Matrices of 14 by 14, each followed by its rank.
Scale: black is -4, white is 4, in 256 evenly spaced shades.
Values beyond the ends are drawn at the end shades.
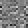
three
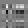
one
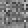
three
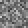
full rank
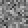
full rank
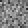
full rank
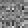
three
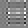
one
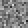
full rank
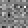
three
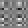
one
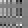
one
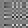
one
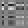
one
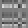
one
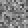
full rank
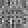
three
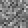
full rank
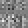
three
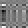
one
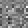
three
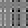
one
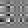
one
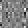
three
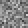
full rank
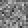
full rank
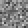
full rank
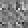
three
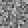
full rank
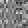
three
